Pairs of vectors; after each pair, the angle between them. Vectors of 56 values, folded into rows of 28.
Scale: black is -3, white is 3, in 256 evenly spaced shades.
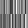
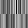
partly opposed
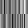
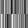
partly opposed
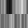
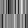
partly aligned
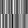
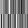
partly opposed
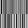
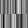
orthogonal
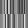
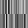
nearly opposite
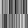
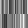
nearly parallel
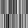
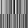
orthogonal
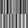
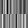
nearly parallel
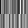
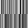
nearly opposite
